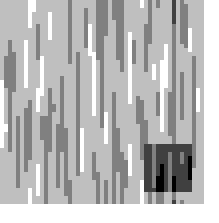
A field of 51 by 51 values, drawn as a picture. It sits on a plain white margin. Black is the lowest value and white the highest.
The halves do not mirror each other. The ninth with the lowest average is the bottom right. On average the colour sits 70% of the way up the scale. The top left is the calmest part. The grain runs up and down. In the bottom right lies a patch that is lower than the rest.
